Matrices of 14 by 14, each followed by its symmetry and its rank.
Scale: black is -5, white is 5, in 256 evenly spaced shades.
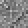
symmetric, full rank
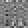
neither, rank three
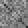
symmetric, full rank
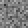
symmetric, full rank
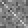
symmetric, full rank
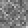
symmetric, full rank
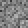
symmetric, full rank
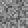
symmetric, full rank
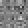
neither, rank three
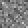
symmetric, full rank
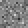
symmetric, full rank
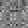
neither, rank three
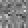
neither, rank three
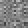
neither, rank three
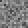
symmetric, full rank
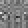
neither, rank three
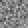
symmetric, full rank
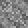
symmetric, full rank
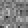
neither, rank three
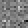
neither, rank three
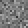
symmetric, full rank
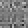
neither, rank three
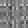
neither, rank three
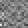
neither, rank three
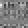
neither, rank three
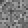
symmetric, full rank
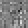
neither, rank three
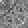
symmetric, full rank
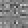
neither, rank three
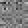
neither, rank three
